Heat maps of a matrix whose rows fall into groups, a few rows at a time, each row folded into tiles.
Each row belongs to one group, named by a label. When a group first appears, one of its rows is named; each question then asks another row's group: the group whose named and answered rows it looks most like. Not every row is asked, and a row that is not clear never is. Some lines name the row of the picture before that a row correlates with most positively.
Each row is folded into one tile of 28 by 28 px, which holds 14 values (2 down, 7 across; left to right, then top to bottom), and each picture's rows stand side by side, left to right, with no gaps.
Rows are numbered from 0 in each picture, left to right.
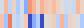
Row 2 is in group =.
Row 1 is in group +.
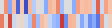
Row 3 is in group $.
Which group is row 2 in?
=
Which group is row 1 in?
=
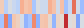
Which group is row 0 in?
=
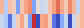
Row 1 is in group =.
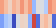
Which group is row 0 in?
+
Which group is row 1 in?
=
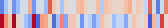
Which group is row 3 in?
$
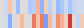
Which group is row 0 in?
$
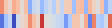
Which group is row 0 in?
+
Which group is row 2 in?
$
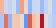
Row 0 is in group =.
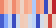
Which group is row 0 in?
+
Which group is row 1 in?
$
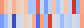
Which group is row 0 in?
+
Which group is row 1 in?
$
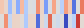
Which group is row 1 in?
$
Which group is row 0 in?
=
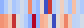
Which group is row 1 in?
=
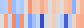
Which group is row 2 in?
$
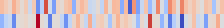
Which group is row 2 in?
$
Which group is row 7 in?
$
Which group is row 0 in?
+
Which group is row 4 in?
=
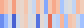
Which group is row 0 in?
+
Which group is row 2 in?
=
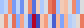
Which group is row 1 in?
=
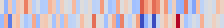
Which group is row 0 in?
=
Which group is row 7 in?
=
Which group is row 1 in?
=
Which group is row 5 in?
+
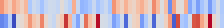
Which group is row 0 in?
+
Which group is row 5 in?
+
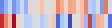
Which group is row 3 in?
=
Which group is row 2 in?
+
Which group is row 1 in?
+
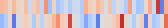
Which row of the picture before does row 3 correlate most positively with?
2
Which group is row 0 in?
+
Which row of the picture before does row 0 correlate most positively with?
2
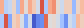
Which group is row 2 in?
$
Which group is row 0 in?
=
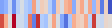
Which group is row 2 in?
$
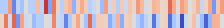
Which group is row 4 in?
=
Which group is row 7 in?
$
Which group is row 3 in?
=
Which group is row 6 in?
+
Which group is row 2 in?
$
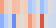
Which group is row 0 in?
+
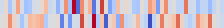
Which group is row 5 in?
$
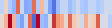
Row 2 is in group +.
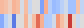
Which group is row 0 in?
+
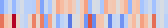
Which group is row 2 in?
+
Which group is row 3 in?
=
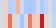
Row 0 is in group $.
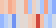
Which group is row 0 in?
+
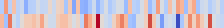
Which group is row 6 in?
$
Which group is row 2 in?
=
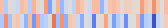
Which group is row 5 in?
+
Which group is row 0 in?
=
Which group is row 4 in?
+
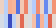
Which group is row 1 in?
$
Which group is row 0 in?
$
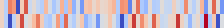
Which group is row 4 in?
$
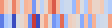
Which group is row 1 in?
=
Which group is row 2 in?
=
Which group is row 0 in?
+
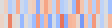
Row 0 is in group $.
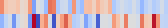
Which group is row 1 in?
=
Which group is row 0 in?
+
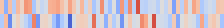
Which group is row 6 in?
=
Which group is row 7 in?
=
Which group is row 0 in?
=
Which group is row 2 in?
+
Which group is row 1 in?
=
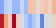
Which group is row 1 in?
+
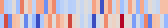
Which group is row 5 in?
=
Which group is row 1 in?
$
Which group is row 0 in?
=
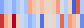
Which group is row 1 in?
+
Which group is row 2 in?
=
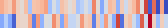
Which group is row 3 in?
$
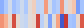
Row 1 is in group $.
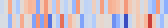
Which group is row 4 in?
+
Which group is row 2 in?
=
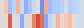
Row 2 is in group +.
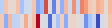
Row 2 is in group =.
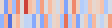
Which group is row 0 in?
=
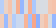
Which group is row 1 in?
=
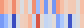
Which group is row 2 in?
+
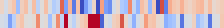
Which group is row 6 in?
+
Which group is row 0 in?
$
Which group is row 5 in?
=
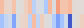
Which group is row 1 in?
=
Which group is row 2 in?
+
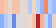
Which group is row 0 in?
+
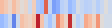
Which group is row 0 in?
+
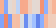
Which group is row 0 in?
=
